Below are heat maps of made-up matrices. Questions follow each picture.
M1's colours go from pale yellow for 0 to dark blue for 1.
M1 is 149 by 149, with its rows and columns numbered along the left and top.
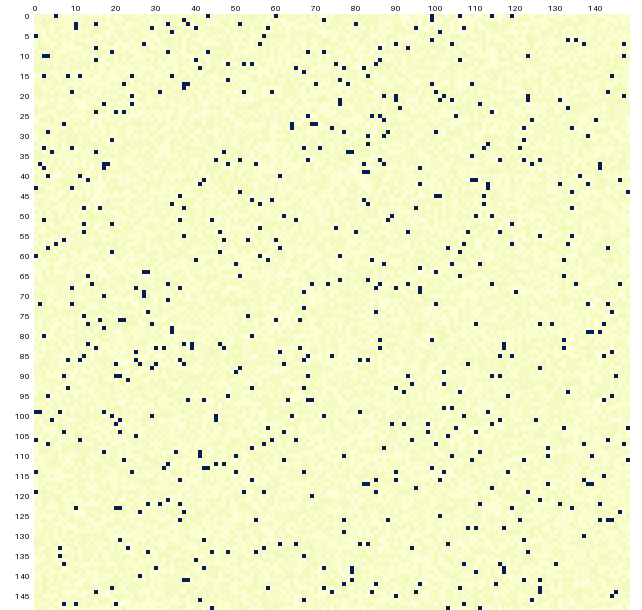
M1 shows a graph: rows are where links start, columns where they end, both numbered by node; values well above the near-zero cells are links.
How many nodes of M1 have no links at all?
3
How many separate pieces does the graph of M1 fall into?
4
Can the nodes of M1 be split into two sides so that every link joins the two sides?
yes
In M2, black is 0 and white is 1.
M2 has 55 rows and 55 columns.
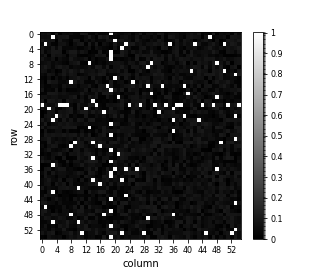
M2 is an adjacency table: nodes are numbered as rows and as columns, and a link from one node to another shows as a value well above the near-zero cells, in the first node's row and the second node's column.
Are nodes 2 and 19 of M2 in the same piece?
no
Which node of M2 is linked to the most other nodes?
node 19
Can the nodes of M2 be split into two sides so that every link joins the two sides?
yes
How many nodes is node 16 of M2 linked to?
2
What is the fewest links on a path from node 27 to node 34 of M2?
2
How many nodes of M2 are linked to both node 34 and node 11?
0
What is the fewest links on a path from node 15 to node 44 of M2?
2
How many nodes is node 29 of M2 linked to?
3
